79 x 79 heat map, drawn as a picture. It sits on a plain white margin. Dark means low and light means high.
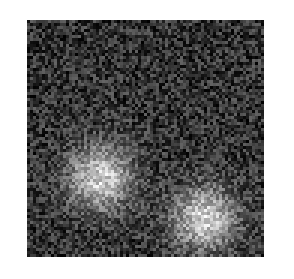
No single row or column stands out from its neighbours. The ninth with the highest average is the bottom right. There are two bumps. Neither half mirrors the other. Most values sit low, with a long tail of high ones.
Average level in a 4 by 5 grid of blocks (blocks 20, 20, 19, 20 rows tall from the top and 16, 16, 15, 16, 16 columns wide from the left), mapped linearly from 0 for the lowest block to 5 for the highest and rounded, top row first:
0 0 0 0 0 / 0 1 0 0 0 / 1 5 1 1 1 / 0 1 1 4 2
